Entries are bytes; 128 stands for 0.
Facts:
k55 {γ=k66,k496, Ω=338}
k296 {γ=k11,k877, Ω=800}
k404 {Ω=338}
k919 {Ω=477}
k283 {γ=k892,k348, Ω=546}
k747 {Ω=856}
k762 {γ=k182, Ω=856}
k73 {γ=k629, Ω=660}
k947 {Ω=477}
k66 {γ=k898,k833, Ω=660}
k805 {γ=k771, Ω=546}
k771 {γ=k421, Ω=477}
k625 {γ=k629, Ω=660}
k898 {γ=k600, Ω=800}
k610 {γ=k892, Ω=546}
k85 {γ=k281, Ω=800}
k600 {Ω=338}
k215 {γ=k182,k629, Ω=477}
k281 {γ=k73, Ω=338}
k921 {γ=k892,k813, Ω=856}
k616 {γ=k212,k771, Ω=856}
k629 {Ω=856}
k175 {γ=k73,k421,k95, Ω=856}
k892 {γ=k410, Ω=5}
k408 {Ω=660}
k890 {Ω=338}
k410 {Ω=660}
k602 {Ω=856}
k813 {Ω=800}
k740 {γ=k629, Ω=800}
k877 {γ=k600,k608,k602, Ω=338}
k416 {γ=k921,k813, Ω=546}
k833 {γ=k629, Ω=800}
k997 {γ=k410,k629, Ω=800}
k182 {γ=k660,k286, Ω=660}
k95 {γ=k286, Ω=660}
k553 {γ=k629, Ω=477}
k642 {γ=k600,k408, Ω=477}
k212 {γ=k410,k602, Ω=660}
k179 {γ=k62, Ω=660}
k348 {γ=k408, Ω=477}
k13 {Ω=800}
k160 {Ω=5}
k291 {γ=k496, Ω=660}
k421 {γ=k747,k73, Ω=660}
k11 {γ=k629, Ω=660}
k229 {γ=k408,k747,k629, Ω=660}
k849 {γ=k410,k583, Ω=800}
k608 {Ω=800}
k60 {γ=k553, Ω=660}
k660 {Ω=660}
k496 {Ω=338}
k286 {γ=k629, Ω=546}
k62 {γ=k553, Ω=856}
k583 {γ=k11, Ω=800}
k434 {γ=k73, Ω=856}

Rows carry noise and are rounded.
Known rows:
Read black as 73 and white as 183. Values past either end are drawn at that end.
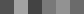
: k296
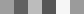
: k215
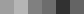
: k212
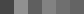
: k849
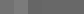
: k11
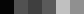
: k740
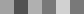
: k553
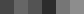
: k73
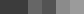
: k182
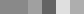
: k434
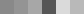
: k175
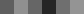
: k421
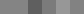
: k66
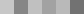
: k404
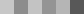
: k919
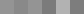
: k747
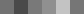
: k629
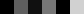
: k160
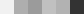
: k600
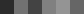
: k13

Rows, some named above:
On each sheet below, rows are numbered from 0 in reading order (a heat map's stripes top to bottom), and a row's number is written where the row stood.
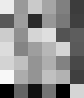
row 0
k348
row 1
k608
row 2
k921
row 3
k496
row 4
k602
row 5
k600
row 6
k160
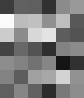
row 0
k95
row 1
k642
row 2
k921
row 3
k73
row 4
k410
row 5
k62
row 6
k421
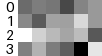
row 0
k229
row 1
k62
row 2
k877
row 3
k805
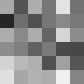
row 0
k553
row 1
k997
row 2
k281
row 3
k408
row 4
k771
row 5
k55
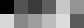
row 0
k740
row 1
k496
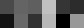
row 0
k813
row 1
k892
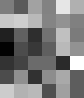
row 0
k762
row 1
k616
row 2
k833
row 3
k740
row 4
k286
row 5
k898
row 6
k771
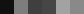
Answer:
k85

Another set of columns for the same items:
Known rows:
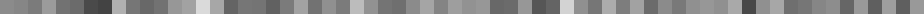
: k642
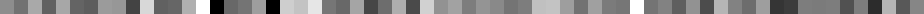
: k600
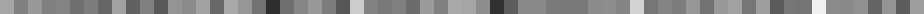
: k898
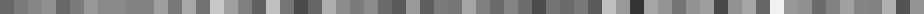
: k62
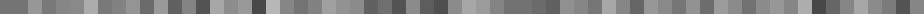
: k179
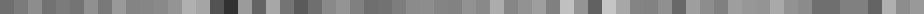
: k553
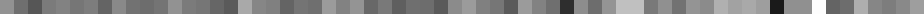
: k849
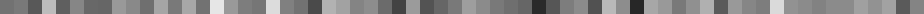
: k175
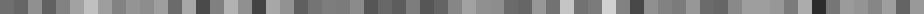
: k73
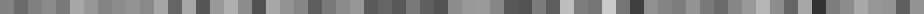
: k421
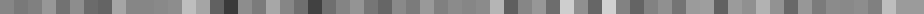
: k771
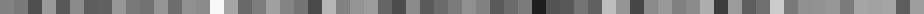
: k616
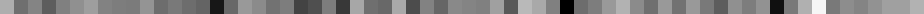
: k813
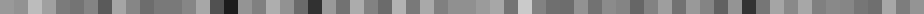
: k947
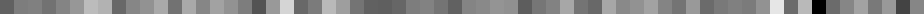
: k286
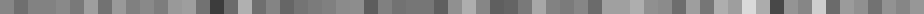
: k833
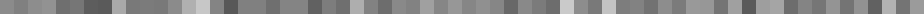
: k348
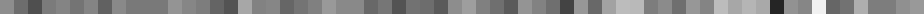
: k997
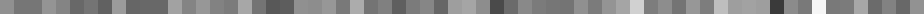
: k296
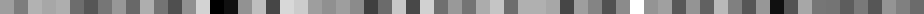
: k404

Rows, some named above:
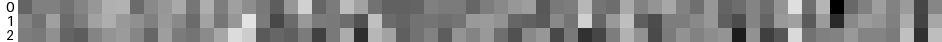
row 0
k286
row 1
k408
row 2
k602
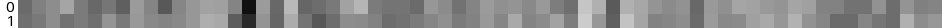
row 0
k215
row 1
k553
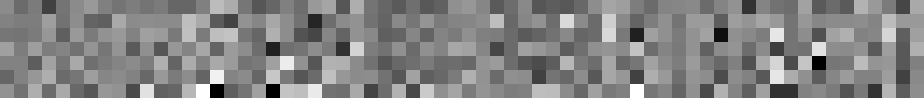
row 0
k212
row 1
k771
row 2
k747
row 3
k608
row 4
k805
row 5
k762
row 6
k600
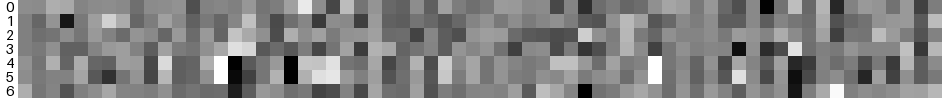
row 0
k160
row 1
k410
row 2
k229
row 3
k602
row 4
k600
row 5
k877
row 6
k813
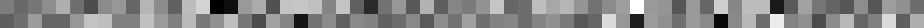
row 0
k281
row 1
k629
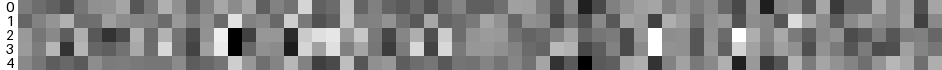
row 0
k892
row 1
k762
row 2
k55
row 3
k496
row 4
k921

